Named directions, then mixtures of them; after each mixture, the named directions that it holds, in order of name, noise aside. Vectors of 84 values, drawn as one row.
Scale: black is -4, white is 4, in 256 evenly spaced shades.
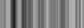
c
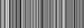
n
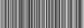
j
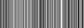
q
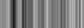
c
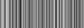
j, n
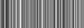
j, n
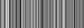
n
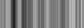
c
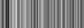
c, n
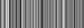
n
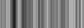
c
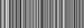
n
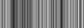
c, q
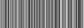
j, q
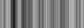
c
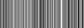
q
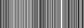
q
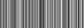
c, q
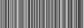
j, q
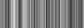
c, j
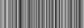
j, n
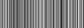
j, q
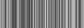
c, j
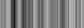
c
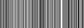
q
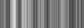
c
